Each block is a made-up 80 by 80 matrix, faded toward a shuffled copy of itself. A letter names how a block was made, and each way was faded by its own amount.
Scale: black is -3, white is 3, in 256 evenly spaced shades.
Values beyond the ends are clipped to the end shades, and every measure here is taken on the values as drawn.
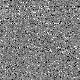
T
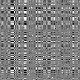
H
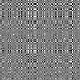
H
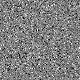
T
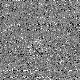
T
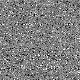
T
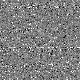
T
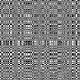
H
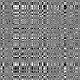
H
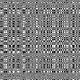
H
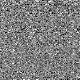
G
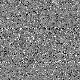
T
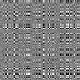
H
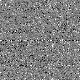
T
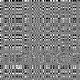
H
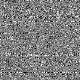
G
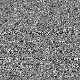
G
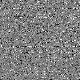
T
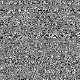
G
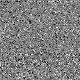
T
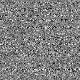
G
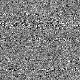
G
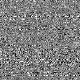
G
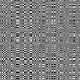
H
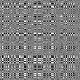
H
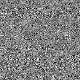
G
